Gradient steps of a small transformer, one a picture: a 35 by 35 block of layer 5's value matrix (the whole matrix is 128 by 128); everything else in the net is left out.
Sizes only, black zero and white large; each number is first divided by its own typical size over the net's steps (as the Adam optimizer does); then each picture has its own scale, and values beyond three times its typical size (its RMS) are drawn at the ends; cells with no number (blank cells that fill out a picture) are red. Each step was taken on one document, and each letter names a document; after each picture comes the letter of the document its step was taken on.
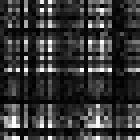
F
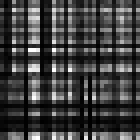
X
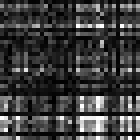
F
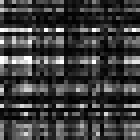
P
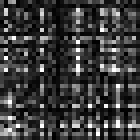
F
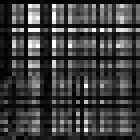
X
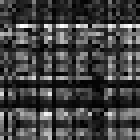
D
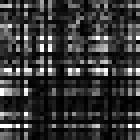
F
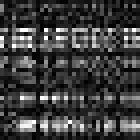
P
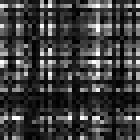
D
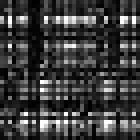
P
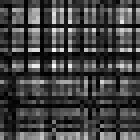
X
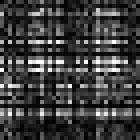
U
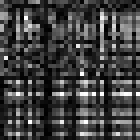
U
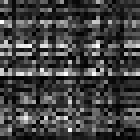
D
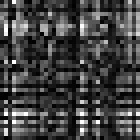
D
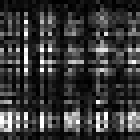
F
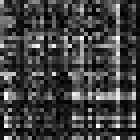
U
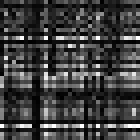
P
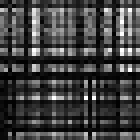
X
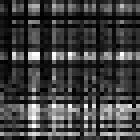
X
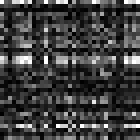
P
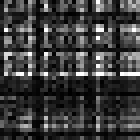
P
